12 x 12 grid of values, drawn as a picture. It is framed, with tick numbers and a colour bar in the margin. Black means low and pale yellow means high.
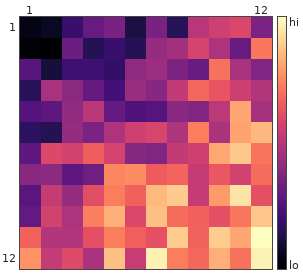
There are no regular stripes. The ninth with the lowest average is the top left. Values rise toward the bottom right. Neither half mirrors the other.
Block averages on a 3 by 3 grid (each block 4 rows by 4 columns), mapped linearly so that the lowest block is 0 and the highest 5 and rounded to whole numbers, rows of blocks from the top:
013 | 234 | 355
